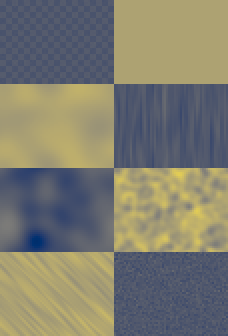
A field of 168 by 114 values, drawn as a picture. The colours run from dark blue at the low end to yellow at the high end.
The table splits into 4 rows of 2 panels. Panel 1,1: low, checkered, faint in contrast. Panel 1,2: high, flat. Panel 2,1: high, smooth, faint in contrast. Panel 2,2: low, streaked downward, faint in contrast. Panel 3,1: low, smooth. Panel 3,2: high, blotchy. Panel 4,1: high, slanting down to the right, faint in contrast. Panel 4,2: low, fine-grained, faint in contrast.
